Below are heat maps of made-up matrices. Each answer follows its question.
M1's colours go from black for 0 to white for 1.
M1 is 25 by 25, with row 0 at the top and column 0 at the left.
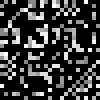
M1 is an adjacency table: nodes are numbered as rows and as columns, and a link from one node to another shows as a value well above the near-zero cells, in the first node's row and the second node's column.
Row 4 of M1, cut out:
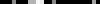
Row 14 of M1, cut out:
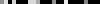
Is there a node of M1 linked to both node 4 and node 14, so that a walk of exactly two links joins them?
yes
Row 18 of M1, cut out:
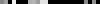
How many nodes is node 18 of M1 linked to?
10
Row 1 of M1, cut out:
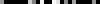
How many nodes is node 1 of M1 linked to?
9
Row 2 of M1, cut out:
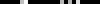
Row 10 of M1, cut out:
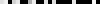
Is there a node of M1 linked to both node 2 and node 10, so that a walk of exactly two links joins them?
no
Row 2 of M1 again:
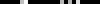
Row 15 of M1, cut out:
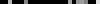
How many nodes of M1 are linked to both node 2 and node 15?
3
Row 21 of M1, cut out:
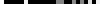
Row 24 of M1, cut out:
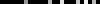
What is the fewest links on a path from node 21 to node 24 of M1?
1
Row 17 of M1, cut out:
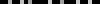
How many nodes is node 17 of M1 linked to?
7
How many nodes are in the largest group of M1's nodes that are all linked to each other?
6
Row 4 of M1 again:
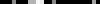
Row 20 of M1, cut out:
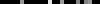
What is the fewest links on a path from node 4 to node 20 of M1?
4
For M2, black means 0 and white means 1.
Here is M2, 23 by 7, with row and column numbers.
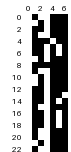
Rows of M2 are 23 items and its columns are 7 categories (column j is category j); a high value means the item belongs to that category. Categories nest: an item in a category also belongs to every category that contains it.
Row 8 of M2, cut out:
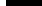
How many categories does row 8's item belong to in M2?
1
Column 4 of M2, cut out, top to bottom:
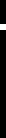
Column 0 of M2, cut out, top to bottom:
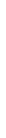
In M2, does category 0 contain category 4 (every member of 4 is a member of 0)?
yes
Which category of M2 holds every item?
0
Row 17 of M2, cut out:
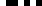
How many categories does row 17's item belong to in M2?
3
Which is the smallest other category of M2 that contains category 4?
0
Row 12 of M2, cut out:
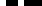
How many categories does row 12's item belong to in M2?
2
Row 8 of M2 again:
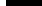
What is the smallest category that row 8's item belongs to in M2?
0
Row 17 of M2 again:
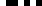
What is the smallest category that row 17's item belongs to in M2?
5
